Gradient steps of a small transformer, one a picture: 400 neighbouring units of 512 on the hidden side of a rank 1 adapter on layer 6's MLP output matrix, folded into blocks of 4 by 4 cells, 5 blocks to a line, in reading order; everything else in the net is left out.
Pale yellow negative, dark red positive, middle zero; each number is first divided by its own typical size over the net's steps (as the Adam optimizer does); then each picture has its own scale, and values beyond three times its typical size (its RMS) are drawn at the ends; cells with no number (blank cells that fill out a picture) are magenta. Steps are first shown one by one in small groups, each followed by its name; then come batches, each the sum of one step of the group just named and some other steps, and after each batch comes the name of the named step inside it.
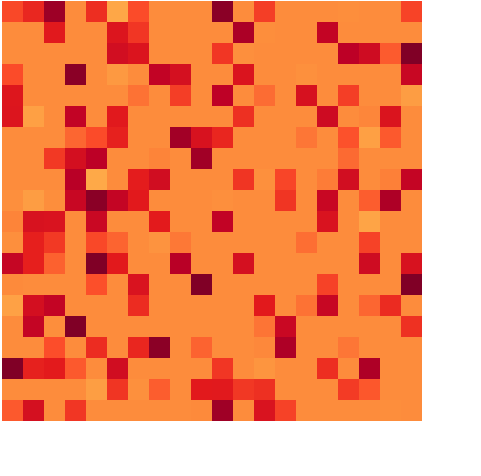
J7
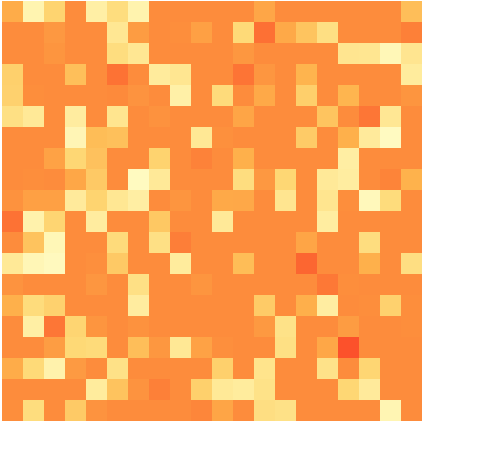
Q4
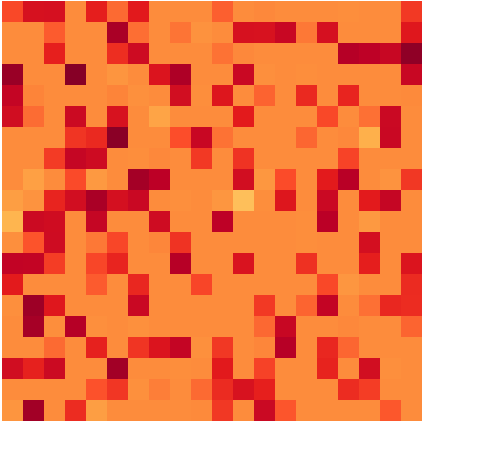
J7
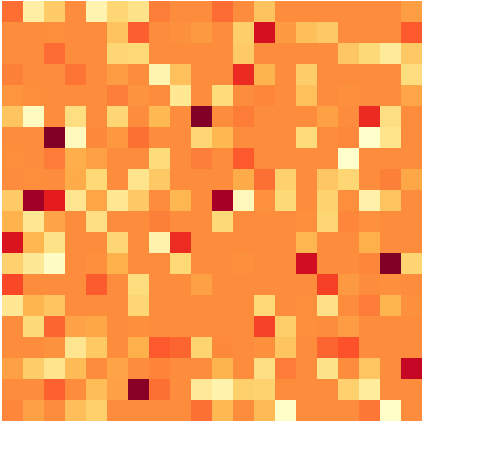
Q4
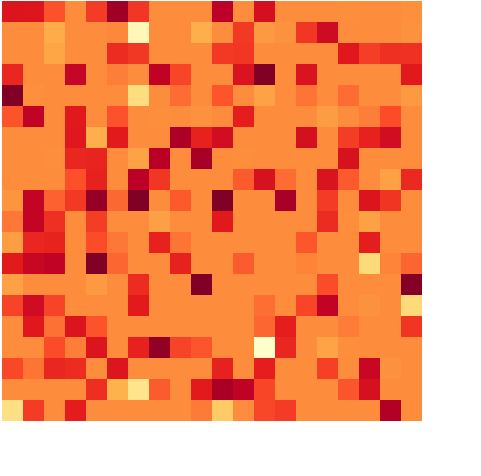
J7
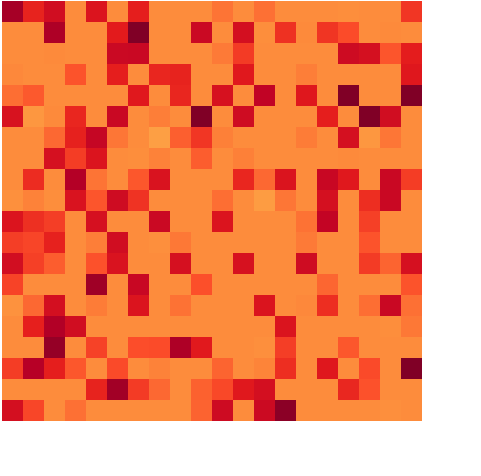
J7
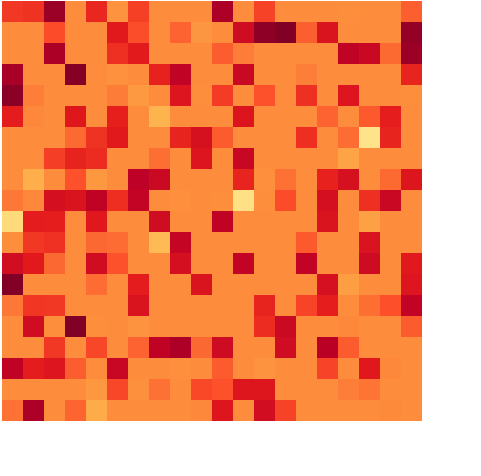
J7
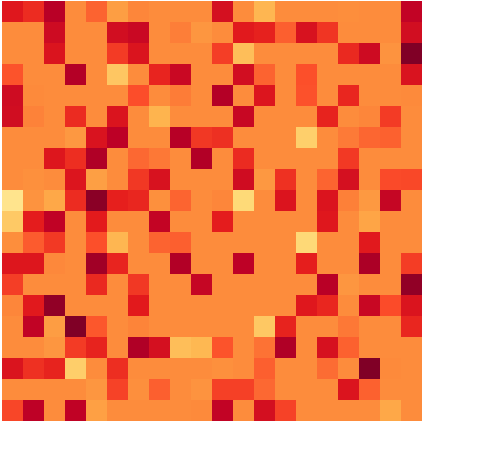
J7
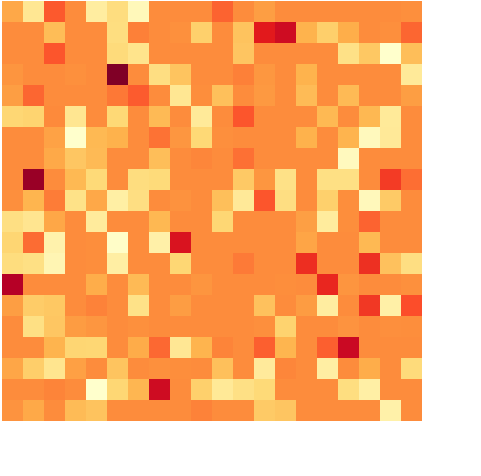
Q4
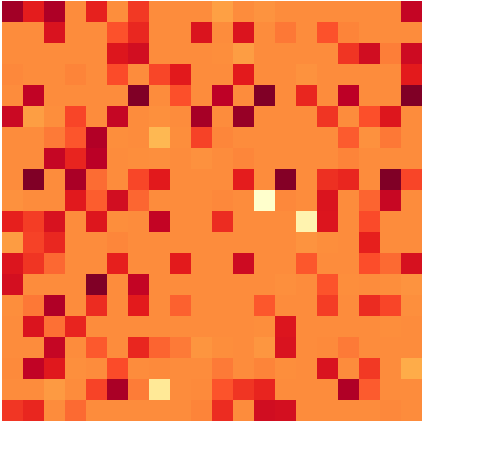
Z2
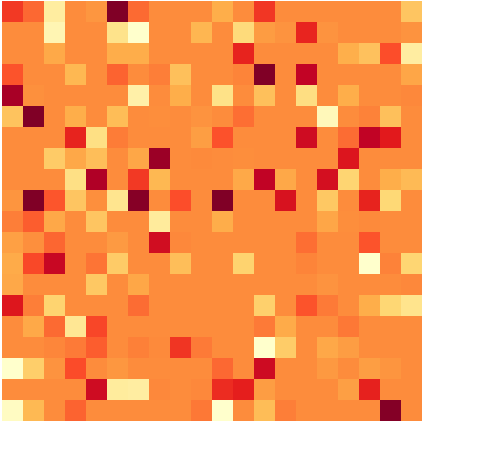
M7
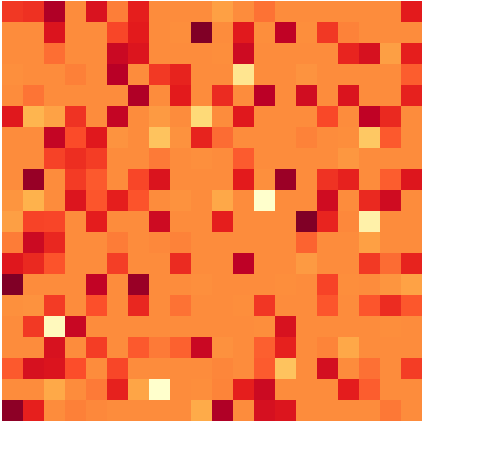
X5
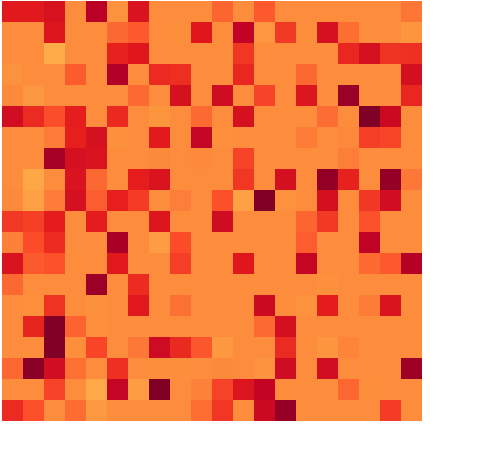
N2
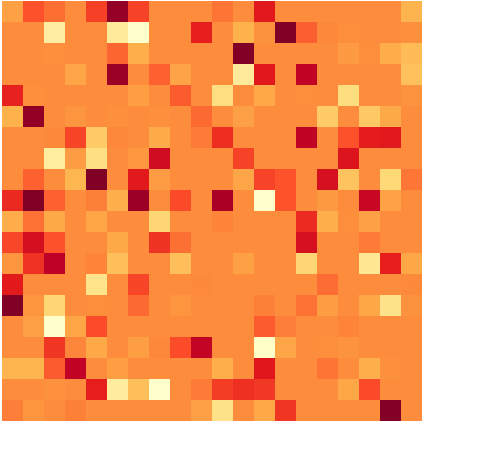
M7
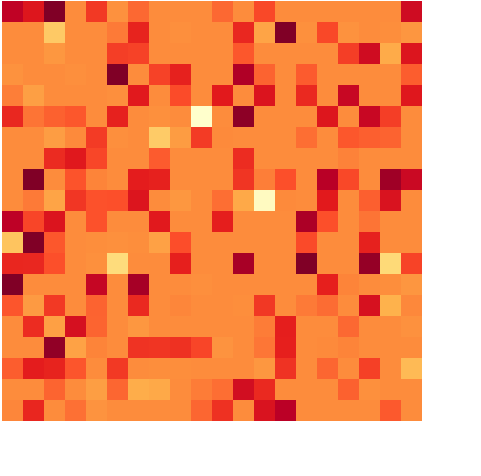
N2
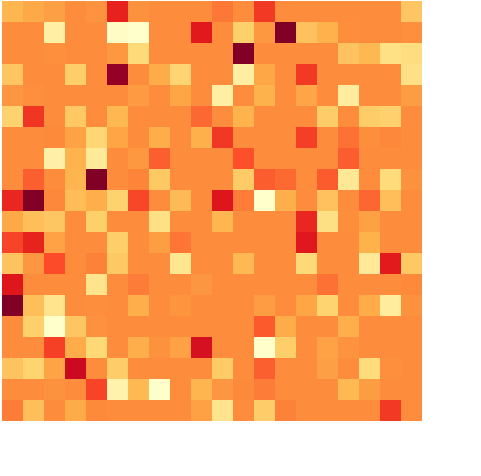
M7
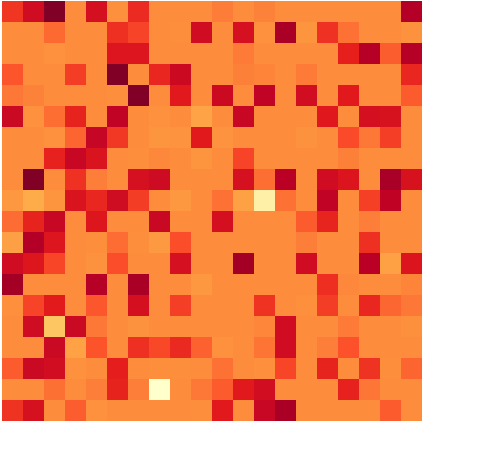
N2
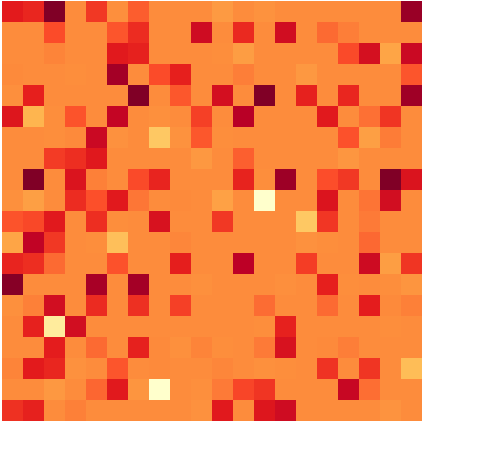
Z2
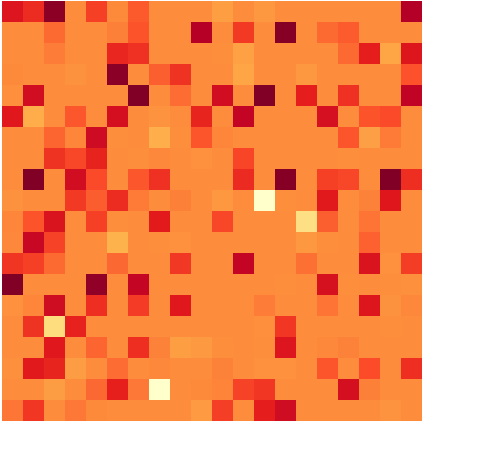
Z2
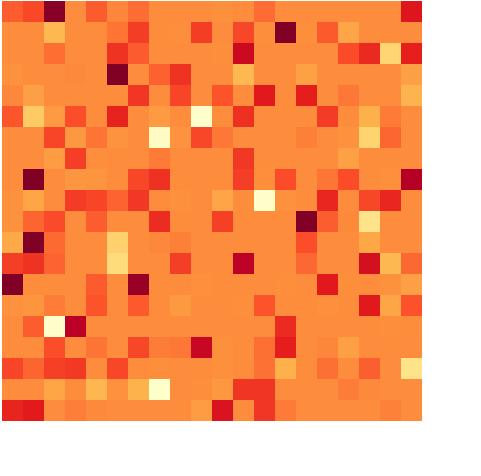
X5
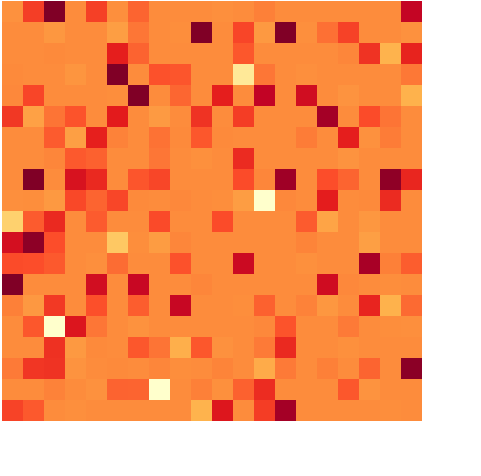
N2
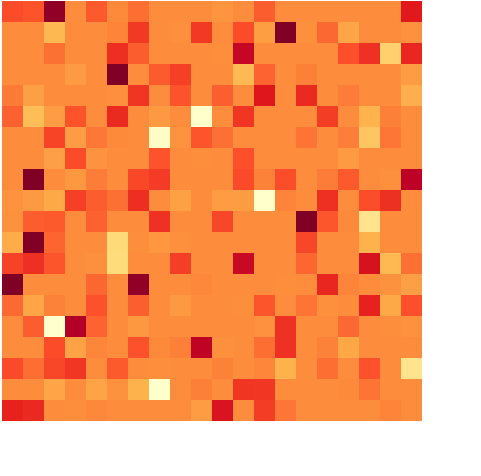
X5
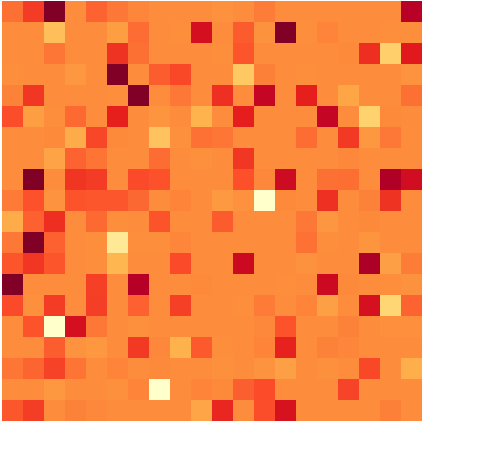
Z2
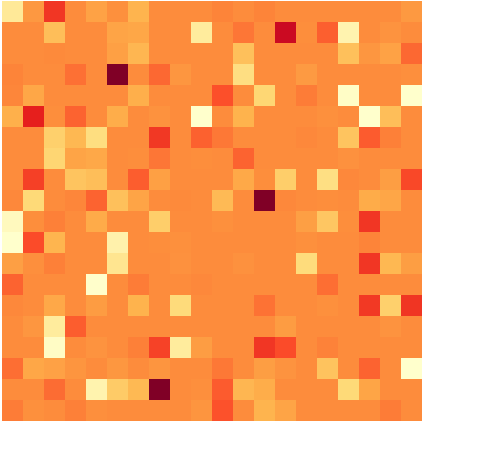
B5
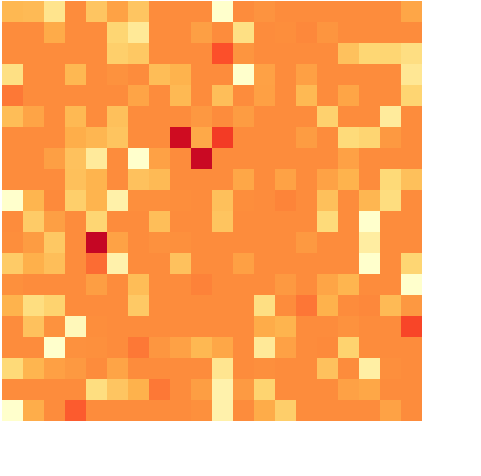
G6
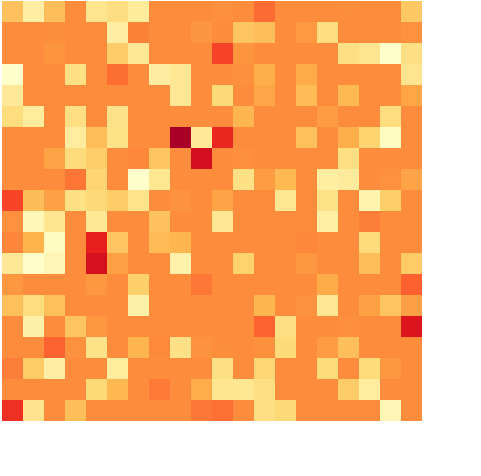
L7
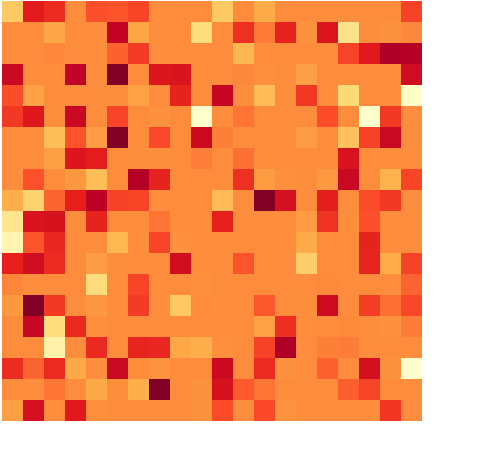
B5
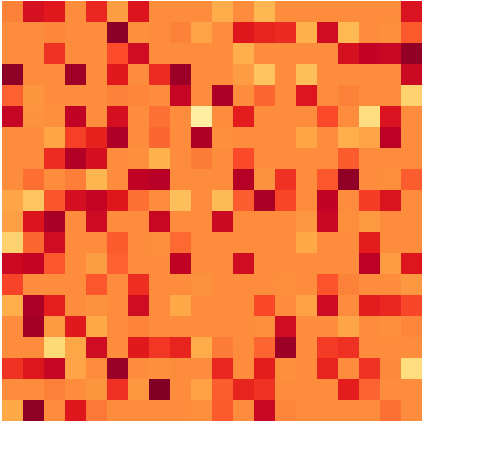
B5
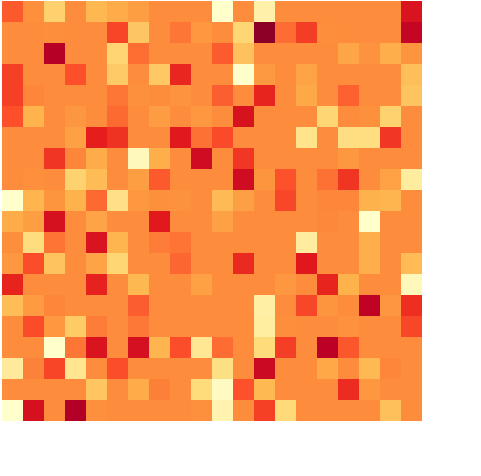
G6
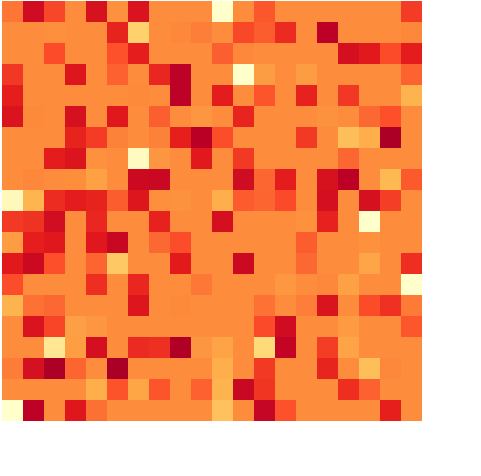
G6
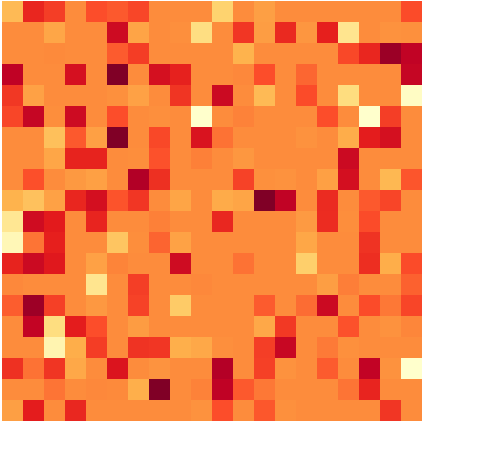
B5
